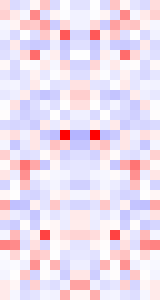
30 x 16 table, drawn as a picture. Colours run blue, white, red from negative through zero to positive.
Average level on the scale: 50%. Mirror symmetry: left to right. Seam: none. Histogram: skewed, a long tail of high values. Odd rows or columns: none.
